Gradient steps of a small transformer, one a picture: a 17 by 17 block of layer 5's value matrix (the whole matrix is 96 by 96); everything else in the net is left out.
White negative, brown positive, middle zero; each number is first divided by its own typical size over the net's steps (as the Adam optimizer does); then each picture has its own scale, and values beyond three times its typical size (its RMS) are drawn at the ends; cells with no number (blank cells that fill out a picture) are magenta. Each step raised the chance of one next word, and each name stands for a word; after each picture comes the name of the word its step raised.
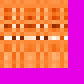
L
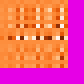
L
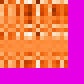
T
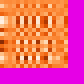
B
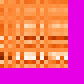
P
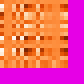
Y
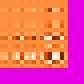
P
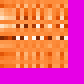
L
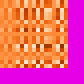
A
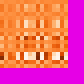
P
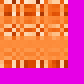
T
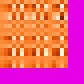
Y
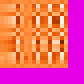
B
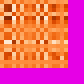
B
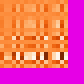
P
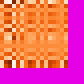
T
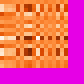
Y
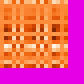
A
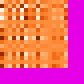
L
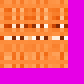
L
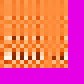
P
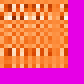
Y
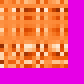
A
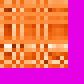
A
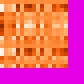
Y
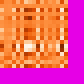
A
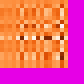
L
